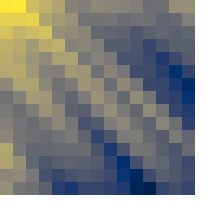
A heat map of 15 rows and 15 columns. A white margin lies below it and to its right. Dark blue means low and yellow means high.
The values follow a bell shape. The halves do not mirror each other. The top left is the ninth with the highest average. There is an overall slope up to the top left. The grain runs diagonally down to the right.
